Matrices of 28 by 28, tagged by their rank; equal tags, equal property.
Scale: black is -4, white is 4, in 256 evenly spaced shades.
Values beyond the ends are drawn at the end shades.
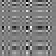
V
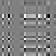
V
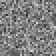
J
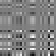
V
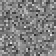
J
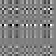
V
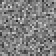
J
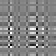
V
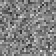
J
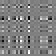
V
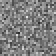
J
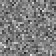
J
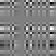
V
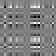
V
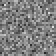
J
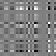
V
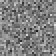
J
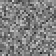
J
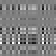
V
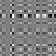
V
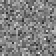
J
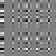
V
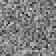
J
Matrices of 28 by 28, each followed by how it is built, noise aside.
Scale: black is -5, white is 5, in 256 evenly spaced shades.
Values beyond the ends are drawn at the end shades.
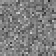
noise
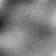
smooth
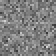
noise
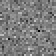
noise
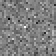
noise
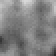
smooth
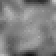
smooth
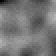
smooth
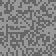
noise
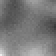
smooth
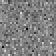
noise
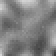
smooth
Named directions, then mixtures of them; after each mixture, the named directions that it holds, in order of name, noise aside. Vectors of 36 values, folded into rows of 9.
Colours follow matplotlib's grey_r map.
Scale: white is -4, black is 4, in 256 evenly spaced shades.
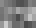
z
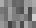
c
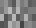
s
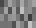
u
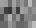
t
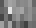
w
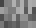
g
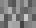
s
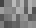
g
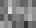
w, z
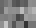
u, z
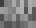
g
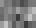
z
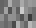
u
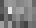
w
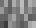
g, s, t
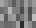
c, s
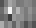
t, w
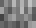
g, t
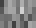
u, w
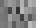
t, u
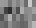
t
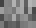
g
